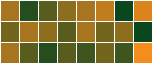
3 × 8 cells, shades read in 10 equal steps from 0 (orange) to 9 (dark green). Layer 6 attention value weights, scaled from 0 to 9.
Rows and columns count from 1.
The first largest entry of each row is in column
7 8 3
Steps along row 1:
up down down down down up down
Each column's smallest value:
3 3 4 4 3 2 4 0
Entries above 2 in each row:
6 8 7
